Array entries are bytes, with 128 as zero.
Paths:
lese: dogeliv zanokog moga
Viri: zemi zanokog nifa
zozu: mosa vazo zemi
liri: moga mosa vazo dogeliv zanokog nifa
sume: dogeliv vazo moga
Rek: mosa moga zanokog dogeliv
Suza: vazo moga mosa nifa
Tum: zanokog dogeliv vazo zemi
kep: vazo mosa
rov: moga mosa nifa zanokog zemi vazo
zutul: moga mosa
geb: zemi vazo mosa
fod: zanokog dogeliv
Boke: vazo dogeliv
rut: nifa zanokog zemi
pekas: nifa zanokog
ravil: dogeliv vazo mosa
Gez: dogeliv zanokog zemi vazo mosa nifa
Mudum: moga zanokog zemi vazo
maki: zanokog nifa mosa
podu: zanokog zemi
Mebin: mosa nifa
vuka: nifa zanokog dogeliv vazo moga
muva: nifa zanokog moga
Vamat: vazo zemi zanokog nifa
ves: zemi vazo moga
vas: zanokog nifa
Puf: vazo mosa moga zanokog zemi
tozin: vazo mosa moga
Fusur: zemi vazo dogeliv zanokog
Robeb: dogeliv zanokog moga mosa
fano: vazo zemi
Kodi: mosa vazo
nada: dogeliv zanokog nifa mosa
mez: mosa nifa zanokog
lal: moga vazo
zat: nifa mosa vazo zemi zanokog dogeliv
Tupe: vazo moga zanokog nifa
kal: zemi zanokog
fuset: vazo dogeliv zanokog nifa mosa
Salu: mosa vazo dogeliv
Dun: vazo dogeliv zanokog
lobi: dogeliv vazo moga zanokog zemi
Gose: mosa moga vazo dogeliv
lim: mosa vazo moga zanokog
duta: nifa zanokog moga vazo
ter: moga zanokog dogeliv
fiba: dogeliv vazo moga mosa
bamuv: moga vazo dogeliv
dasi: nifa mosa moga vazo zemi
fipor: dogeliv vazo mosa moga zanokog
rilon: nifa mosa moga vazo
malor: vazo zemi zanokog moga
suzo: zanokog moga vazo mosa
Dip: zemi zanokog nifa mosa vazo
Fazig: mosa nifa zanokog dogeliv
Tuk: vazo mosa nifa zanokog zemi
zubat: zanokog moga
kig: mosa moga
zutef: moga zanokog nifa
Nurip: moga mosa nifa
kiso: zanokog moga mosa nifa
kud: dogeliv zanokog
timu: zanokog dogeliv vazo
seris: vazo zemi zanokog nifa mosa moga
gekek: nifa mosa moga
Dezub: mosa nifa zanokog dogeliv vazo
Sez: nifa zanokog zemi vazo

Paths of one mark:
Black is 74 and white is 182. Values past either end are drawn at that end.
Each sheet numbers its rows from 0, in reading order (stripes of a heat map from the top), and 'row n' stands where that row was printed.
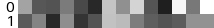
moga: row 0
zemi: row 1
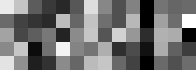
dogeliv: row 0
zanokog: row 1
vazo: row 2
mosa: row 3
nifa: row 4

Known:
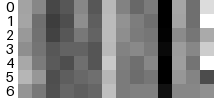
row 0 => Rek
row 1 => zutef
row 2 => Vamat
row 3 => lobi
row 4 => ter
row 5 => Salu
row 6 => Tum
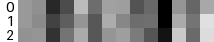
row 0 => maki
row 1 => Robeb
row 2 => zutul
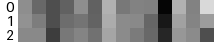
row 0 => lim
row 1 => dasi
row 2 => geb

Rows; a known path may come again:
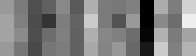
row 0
fipor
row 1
kud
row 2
fiba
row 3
tozin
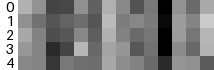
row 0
Fazig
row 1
lobi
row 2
liri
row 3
mez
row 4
zozu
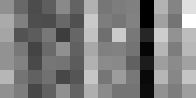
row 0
lim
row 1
ter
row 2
lal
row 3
suzo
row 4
dasi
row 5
sume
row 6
Tuk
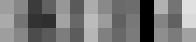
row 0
Robeb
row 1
vas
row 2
zat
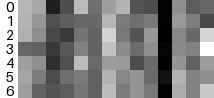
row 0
Mebin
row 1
Salu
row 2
fod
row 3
kal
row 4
maki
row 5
rilon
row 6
duta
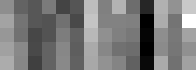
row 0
ves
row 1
lese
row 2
Vamat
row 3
Gez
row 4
Suza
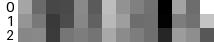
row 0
zutef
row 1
Viri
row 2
geb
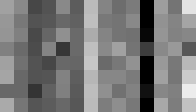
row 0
Rek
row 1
Fusur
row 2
Dip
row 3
fano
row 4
Dun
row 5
Tupe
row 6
podu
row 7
vuka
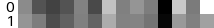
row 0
zubat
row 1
rov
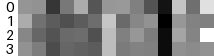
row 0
zutul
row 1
timu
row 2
malor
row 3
Tum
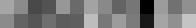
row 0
fuset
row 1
Mudum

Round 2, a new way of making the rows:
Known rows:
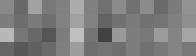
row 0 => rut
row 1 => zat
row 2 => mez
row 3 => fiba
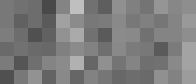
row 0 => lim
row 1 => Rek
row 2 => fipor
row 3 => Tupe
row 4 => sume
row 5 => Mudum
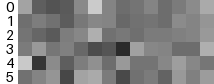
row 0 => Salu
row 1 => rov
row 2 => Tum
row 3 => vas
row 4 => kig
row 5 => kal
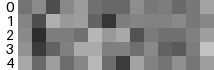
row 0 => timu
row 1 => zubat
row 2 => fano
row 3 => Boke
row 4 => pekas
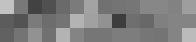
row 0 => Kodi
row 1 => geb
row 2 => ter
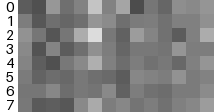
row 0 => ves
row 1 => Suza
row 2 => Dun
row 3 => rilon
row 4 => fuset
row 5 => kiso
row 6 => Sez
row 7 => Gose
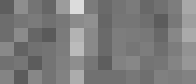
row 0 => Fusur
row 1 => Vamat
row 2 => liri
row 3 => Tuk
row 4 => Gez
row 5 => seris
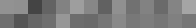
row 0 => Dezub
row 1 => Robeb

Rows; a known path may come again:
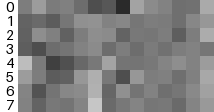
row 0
vas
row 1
lobi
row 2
Viri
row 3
suzo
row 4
Kodi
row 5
Fazig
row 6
sume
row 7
vuka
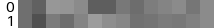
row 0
podu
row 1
Puf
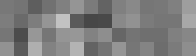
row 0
Gez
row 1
fod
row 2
malor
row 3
muva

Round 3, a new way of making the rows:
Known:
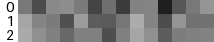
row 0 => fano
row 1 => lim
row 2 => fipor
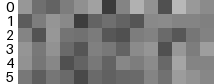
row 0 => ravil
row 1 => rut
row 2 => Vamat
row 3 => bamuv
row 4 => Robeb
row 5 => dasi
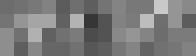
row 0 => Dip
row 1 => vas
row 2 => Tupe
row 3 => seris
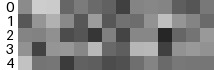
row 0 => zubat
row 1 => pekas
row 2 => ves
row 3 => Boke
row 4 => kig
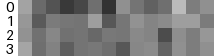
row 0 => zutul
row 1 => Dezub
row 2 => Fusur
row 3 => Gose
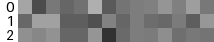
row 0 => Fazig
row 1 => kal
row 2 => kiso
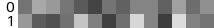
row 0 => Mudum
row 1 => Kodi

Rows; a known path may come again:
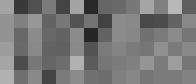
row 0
Mebin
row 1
malor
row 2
Suza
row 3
liri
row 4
Fazig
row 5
Rek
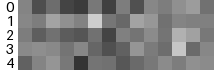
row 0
gekek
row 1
fod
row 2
rilon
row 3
suzo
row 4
Viri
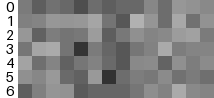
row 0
dasi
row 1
timu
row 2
Dezub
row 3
zutef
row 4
Gose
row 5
kiso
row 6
Sez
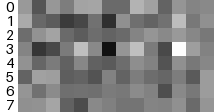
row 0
Dun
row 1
zutul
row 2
duta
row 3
kep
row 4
Puf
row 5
kal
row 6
Fusur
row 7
ter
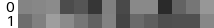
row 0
ves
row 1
podu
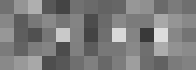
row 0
muva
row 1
Tuk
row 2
Kodi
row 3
Gez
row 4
lese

